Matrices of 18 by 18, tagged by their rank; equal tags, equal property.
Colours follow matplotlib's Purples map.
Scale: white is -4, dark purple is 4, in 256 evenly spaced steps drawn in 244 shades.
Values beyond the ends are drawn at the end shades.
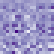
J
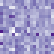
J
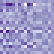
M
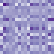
M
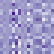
M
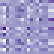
M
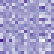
J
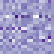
J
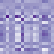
M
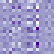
M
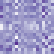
J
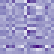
M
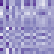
M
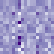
J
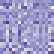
J
